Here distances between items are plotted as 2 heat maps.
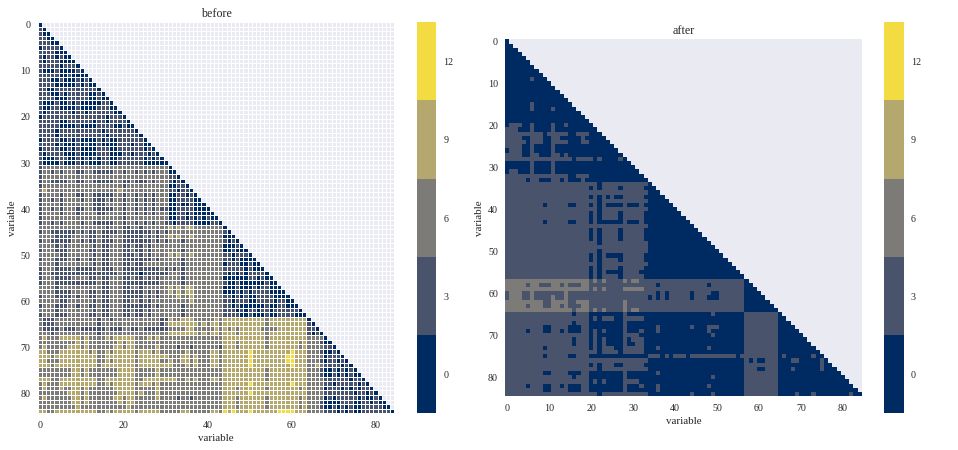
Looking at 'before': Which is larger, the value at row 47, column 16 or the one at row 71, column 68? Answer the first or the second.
the first
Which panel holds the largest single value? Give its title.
before
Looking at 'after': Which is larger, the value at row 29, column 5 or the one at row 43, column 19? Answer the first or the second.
the second
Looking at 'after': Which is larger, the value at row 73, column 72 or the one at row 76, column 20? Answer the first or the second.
the second
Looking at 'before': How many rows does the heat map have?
85
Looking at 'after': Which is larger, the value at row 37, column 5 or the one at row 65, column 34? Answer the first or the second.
the first
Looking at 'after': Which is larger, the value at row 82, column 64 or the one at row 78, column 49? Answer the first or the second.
the first
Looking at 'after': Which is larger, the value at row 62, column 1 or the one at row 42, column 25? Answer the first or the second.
the first
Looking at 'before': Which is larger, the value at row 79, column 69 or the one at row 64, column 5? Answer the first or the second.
the second
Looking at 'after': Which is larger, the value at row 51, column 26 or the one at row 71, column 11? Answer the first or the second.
the second
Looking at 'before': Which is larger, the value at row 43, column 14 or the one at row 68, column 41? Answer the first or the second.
the second
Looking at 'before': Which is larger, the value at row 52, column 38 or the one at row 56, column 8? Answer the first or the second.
the first
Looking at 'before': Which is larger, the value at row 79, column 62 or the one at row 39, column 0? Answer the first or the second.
the first
